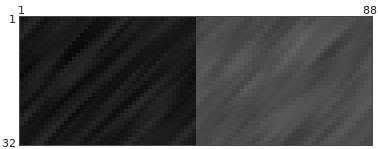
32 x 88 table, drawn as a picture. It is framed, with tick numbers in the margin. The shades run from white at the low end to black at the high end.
It is made of 1 by 2 panels. Panel 1,1: very high, slanting up to the right, faint in contrast. Panel 1,2: high, slanting up to the right, faint in contrast.
